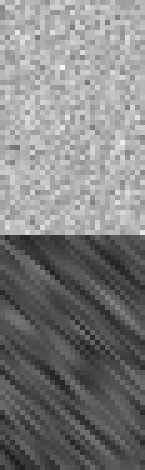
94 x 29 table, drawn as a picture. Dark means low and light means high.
The table splits into 2 rows of 1 panel. Panel 1,1: high, fine-grained. Panel 2,1: low, slanting down to the right.
